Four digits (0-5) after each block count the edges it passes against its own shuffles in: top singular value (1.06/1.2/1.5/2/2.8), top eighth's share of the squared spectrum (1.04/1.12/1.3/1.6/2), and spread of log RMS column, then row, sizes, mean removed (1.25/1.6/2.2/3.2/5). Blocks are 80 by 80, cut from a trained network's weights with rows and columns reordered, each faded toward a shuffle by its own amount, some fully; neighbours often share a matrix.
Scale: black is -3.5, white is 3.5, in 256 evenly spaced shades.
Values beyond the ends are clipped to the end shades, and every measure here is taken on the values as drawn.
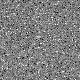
0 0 0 0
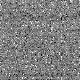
2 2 1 0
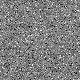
0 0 0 0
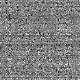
3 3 3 1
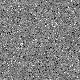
0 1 0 0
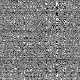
3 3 3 1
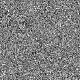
2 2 0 1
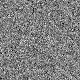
0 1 0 0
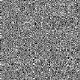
3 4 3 2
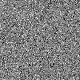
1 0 0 0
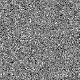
3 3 1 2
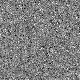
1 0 0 0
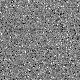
0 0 0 0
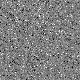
0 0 0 0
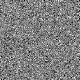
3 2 1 1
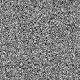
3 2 0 1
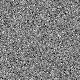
1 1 0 0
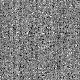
2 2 0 1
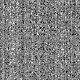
3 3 1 3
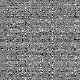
3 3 3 1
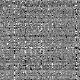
3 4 3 1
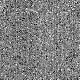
2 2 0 1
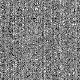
3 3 1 2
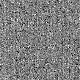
2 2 0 2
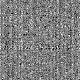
3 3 0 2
